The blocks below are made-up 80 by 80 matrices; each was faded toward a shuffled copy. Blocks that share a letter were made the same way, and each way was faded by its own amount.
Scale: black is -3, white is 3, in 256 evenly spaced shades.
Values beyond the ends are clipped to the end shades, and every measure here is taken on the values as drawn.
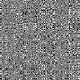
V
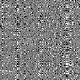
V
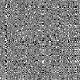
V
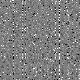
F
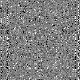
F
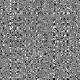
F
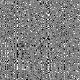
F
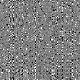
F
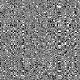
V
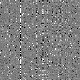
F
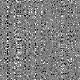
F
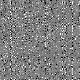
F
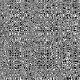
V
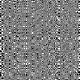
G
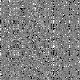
F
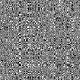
V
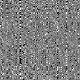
V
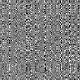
G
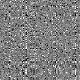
V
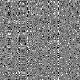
V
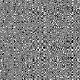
V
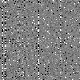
F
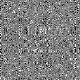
F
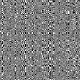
G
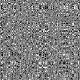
V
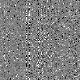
F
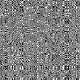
V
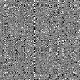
F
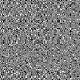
V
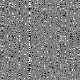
F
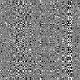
G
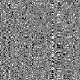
V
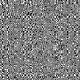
V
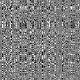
G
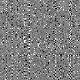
F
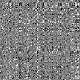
V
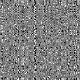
V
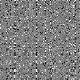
F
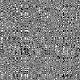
V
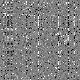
F
